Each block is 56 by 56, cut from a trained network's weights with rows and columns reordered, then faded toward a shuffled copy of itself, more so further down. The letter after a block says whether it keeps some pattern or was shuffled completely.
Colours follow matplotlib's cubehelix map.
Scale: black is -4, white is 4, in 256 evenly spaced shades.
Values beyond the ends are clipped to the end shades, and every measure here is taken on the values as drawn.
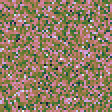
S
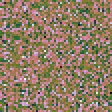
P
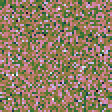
S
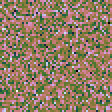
S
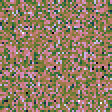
P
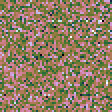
P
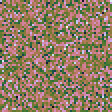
S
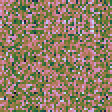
P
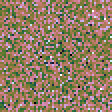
S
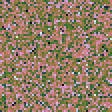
P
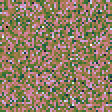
S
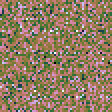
P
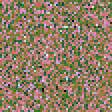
P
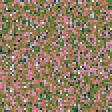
S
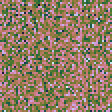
P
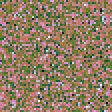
S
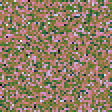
S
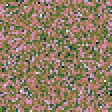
S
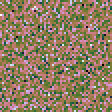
S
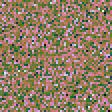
S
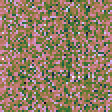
P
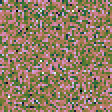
P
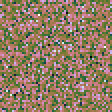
S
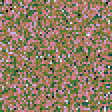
S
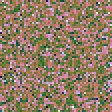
P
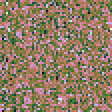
P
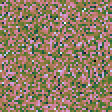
P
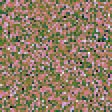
P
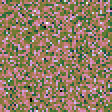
P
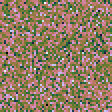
S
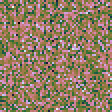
P
